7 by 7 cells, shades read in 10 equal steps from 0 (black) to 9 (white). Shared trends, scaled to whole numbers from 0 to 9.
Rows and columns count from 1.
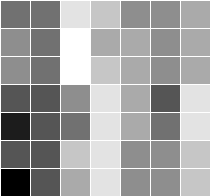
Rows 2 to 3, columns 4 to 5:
6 6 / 7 6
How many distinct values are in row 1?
5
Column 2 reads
4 4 4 3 3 3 3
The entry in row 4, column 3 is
5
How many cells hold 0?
1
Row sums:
39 41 42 36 34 38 34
